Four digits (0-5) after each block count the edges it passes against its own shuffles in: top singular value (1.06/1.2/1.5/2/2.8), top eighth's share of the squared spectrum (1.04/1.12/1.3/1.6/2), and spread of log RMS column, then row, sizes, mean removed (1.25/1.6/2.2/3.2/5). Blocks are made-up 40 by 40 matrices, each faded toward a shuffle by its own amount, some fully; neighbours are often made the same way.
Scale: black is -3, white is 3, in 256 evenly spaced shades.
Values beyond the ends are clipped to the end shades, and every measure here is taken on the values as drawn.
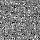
2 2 0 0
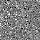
2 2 1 0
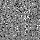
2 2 1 1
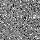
2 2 0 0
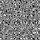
3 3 1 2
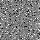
1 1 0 0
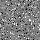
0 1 0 0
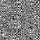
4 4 2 2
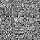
3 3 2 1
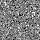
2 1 0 0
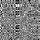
4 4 2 2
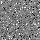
0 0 0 0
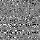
3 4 1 3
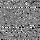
2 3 0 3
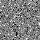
0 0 0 0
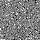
0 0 0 0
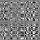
4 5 3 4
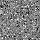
2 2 0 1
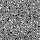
0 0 0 0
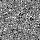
2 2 0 0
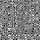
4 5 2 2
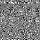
3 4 1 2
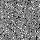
1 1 0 0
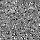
2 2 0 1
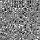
3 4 2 2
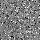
0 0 0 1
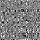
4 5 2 2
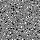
0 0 0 0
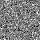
0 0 0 0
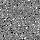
2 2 0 0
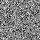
0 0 0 0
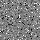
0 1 0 0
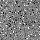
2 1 0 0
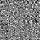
3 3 1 1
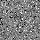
1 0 0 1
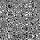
3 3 1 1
